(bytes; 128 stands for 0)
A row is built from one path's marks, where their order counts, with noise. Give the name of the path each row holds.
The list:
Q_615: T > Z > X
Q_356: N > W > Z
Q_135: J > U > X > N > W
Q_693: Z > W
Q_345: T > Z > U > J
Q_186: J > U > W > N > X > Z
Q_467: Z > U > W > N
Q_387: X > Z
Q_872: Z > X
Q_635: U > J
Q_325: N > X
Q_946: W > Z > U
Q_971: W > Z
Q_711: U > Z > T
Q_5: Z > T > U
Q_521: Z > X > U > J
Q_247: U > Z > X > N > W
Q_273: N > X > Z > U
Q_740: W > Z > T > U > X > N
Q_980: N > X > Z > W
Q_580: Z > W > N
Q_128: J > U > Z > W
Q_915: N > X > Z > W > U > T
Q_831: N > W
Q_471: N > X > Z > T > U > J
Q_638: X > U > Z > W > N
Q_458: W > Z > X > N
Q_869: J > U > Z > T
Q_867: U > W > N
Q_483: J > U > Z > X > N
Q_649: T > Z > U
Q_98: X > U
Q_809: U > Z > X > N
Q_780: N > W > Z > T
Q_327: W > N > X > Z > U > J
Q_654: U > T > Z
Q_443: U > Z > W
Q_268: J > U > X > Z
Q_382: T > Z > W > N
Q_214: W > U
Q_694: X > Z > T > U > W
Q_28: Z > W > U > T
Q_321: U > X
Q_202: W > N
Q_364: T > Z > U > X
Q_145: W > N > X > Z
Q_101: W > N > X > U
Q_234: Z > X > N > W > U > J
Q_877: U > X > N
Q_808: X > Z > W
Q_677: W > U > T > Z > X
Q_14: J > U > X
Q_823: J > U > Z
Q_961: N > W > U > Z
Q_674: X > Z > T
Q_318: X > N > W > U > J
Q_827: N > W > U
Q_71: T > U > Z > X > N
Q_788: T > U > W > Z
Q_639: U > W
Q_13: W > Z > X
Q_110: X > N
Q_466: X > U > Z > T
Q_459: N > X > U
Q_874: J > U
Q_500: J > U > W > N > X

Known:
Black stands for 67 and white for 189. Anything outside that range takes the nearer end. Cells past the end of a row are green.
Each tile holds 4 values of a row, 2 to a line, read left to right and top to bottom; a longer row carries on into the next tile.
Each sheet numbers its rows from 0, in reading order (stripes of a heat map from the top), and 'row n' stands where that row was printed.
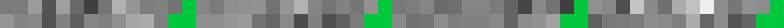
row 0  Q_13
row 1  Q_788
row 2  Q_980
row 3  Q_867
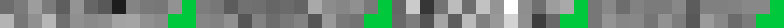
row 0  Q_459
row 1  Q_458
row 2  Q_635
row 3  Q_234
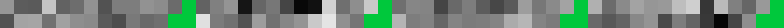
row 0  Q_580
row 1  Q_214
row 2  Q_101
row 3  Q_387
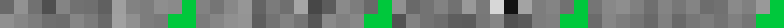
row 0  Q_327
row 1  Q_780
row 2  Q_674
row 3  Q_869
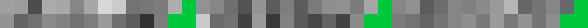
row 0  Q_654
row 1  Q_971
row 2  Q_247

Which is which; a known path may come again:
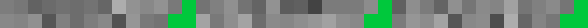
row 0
Q_458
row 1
Q_273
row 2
Q_345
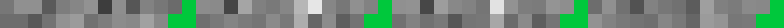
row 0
Q_128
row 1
Q_809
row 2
Q_711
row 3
Q_327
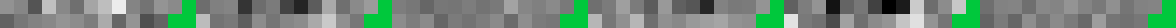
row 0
Q_867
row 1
Q_946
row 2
Q_740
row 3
Q_459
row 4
Q_214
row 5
Q_318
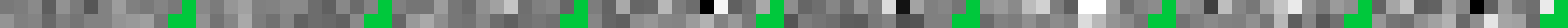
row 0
Q_677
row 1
Q_961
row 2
Q_382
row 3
Q_98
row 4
Q_674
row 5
Q_321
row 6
Q_877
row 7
Q_874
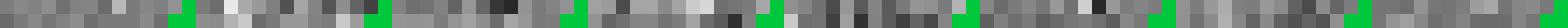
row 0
Q_483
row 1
Q_325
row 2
Q_5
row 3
Q_654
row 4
Q_971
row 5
Q_466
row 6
Q_356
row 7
Q_71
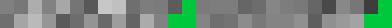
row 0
Q_615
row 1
Q_980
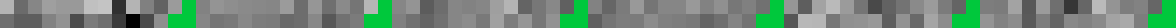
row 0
Q_387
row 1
Q_268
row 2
Q_247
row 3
Q_638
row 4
Q_872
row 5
Q_13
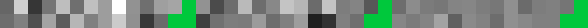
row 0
Q_635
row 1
Q_110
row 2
Q_471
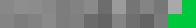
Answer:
Q_186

